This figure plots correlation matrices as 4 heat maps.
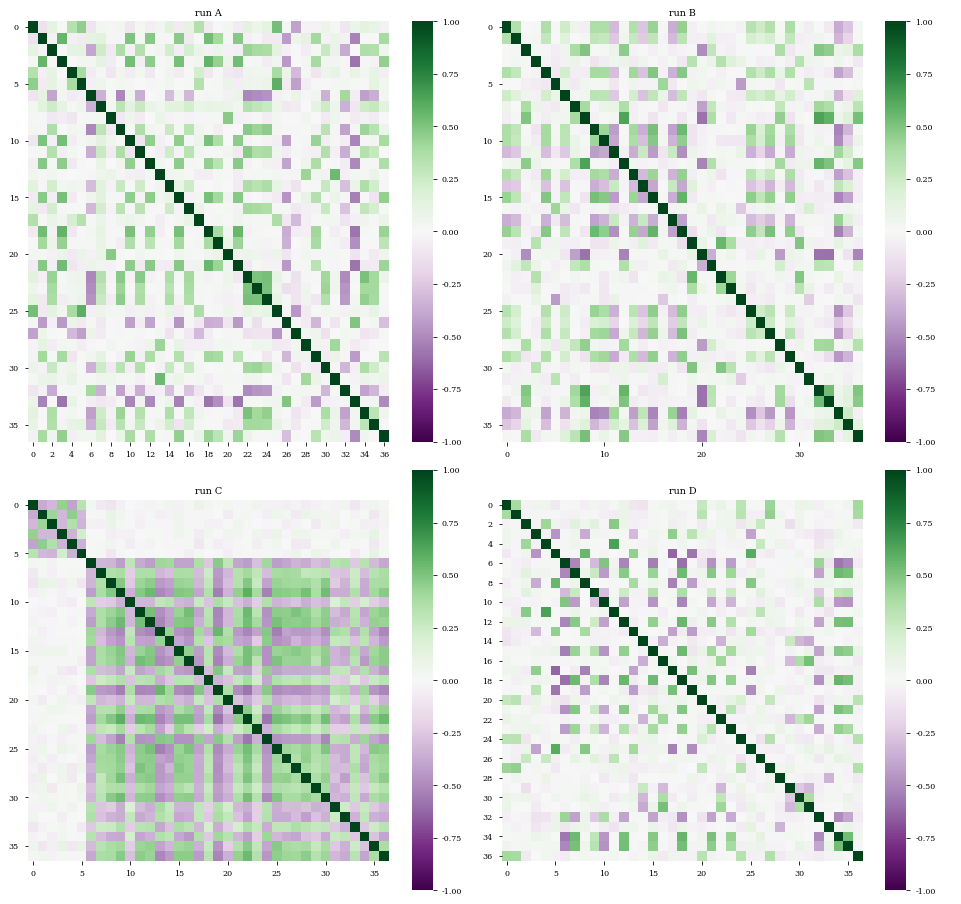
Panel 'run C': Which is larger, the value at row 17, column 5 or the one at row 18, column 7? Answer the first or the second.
the second
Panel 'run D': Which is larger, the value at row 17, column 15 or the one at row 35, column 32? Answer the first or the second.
the first
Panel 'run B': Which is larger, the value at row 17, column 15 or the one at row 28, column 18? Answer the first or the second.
the second
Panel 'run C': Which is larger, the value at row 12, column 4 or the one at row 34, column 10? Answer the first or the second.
the second
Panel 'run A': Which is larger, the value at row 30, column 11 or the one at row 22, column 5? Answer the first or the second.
the first
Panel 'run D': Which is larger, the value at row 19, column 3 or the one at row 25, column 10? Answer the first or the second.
the first
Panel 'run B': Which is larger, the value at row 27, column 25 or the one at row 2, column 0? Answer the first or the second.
the first
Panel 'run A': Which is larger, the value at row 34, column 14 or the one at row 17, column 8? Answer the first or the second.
the first
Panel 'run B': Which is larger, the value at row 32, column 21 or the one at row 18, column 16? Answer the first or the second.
the first
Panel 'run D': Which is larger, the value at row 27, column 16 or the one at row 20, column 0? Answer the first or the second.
the second
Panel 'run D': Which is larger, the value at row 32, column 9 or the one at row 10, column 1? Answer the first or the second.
the second
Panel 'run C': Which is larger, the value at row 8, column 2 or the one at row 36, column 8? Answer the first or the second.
the second
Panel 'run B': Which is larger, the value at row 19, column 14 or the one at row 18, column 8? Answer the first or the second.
the first
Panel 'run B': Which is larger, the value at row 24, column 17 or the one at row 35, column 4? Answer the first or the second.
the first
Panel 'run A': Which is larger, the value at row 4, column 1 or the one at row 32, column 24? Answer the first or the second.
the first
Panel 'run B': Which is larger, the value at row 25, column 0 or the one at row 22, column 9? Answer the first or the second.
the first
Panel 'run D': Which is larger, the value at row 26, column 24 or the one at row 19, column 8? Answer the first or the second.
the first
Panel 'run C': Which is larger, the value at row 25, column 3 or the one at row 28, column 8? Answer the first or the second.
the second
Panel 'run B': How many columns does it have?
37
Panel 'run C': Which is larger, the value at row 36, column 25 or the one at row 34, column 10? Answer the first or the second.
the first
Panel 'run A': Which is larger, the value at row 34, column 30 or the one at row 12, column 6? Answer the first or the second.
the first
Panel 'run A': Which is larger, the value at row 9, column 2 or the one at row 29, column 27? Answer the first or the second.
the first
